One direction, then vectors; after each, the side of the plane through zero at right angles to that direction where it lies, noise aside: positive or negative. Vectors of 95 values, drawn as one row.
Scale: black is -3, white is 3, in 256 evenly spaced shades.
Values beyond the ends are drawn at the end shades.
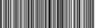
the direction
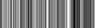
positive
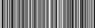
negative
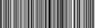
positive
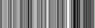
positive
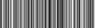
positive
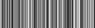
negative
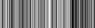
negative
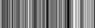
negative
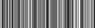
negative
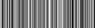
negative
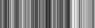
positive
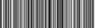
positive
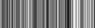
negative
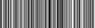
positive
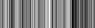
negative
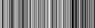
negative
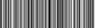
positive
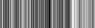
positive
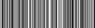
negative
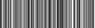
positive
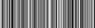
negative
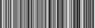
positive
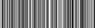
negative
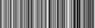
positive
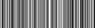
negative
